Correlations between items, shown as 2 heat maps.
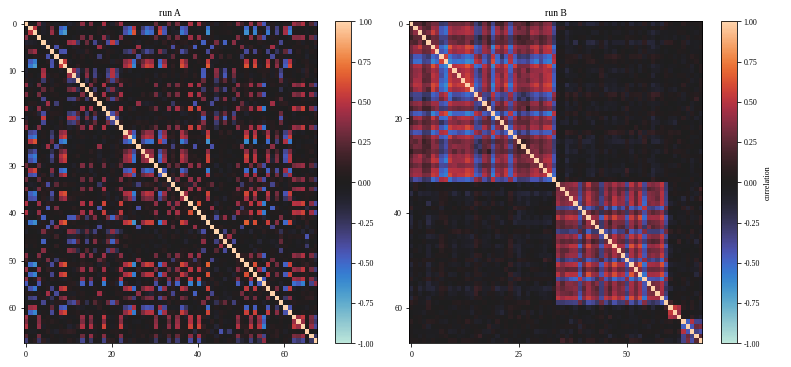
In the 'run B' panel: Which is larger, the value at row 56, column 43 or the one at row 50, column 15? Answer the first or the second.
the first
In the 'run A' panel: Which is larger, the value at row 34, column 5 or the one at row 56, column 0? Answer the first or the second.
the second
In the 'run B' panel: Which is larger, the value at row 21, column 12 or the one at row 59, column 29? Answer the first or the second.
the first
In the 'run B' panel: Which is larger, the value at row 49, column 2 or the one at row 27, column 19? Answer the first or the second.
the first
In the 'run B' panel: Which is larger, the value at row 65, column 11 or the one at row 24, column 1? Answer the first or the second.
the second
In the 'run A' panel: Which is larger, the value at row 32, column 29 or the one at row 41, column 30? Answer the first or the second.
the first
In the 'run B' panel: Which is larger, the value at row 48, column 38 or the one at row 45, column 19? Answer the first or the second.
the first
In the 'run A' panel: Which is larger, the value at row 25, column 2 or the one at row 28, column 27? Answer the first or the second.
the first
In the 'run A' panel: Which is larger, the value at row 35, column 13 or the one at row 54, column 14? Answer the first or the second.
the first
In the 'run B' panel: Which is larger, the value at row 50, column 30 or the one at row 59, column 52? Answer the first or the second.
the first
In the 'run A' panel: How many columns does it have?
68
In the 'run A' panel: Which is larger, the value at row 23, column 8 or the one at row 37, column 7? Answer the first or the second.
the first
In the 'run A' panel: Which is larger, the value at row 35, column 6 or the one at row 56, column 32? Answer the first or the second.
the second
